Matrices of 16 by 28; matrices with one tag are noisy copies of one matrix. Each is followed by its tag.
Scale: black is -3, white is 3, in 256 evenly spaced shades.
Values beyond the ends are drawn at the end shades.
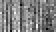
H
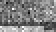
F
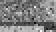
F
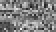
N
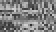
N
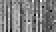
H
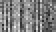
H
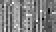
H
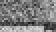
F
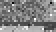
F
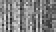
H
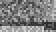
F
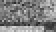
F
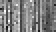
H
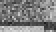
F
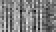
H
